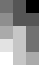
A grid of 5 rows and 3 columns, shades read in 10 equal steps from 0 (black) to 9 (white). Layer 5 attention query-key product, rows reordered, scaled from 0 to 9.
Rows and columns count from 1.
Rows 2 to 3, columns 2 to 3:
3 3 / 7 4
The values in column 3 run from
0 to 6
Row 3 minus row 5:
-3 0 -2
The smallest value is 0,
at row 1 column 3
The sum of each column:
32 27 17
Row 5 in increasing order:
6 7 9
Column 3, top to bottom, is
0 3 4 4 6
